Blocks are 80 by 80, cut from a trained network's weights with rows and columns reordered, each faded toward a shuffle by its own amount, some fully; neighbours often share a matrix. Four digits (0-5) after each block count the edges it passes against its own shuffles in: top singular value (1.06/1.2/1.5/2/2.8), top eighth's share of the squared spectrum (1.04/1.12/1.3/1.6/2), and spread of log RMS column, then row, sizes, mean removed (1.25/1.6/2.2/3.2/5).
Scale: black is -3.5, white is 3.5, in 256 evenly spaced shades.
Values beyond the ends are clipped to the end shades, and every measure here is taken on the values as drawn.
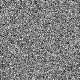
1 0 0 0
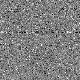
2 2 1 1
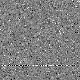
3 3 1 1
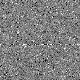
2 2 0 1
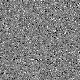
2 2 0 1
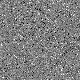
0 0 0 0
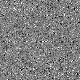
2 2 0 2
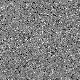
1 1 0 1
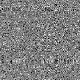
3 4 2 2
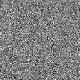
3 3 1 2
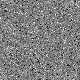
1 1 0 0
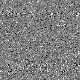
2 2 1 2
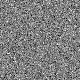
0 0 0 0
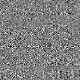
3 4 2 3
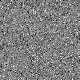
1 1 0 0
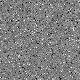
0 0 0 0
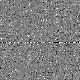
3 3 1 1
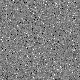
0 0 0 0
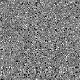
3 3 2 2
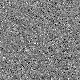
1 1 0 0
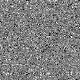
2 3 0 2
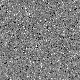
0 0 0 0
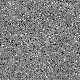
0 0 0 1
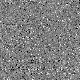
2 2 0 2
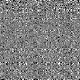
3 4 2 3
